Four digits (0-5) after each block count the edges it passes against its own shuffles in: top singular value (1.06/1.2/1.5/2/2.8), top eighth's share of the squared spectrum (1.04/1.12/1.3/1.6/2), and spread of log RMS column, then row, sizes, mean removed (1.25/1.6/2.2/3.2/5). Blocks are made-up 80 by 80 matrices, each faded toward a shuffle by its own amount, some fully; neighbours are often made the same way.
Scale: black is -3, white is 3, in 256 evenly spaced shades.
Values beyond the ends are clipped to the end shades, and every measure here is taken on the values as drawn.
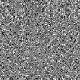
4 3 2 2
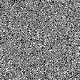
3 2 1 1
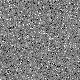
0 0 0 0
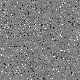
1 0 0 0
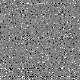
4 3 1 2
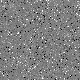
0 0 0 0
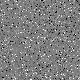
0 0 0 0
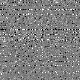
4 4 2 3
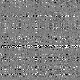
4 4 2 4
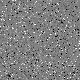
0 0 0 0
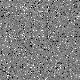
2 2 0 1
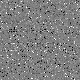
2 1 0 1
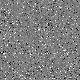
2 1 0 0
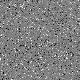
1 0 0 0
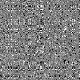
4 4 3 2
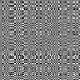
5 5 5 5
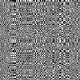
5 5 4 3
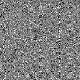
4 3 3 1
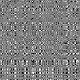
5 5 4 4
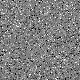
1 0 0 0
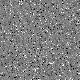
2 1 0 0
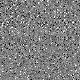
3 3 1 1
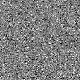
3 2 1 1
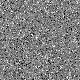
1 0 0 0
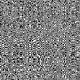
4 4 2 3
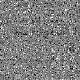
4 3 1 2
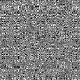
4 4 2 2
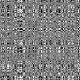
5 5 4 4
